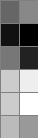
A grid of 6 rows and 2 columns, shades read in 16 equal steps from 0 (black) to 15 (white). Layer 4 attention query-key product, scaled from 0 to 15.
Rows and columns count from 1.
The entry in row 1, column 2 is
8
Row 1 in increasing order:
6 8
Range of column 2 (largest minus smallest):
15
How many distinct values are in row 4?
2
